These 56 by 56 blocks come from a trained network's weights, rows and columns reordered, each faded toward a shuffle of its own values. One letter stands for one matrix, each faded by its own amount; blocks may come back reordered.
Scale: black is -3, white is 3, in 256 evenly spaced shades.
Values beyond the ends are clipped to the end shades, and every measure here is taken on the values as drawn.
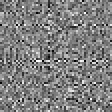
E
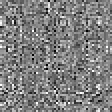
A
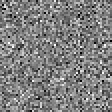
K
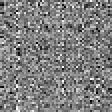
A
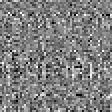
E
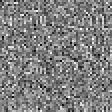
K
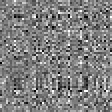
A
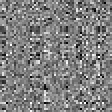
A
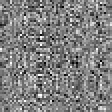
A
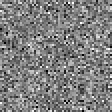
K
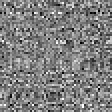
E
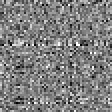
E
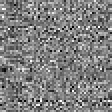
E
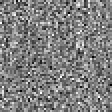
K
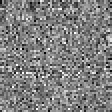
K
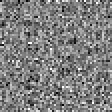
K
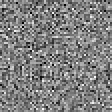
K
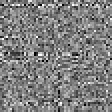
E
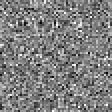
K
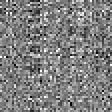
A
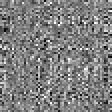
A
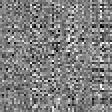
A
